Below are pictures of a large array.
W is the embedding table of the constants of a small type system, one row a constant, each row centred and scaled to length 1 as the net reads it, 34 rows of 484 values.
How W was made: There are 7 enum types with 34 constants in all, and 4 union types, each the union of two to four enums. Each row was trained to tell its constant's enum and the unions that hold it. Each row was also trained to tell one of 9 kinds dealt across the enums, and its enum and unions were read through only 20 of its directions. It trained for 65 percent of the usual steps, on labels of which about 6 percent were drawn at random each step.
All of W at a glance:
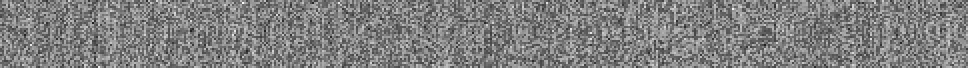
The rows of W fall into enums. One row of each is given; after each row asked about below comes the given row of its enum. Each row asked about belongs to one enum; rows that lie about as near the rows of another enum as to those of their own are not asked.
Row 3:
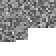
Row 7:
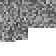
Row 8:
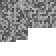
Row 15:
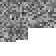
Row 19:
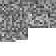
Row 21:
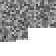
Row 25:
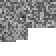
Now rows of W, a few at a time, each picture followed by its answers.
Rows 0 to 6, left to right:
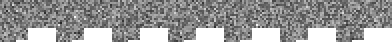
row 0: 25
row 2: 25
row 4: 21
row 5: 25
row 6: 8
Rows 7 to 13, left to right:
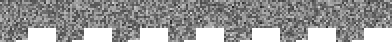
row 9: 19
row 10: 8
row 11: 19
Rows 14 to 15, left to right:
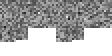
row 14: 7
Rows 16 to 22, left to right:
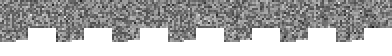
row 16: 19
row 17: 15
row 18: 3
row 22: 15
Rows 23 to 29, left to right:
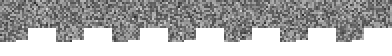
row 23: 19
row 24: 25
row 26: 21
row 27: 7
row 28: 8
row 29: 8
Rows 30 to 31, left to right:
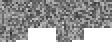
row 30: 7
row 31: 25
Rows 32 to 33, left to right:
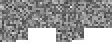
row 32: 21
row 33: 19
